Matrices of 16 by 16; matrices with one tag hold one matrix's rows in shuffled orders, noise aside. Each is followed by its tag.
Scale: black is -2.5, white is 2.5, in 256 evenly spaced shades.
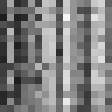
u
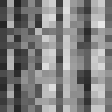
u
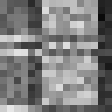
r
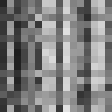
u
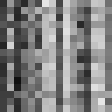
u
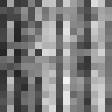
u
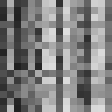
u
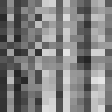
u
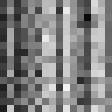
u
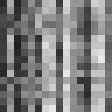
u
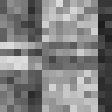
r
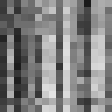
u
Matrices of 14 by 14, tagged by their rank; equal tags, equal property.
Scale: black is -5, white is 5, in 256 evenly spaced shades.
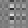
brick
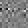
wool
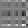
brick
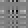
brick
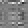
wool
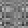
wool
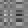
brick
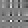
brick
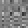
wool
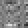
wool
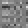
wool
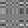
brick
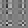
brick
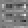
wool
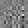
wool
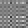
brick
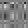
brick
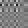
brick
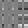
brick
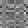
wool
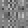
wool
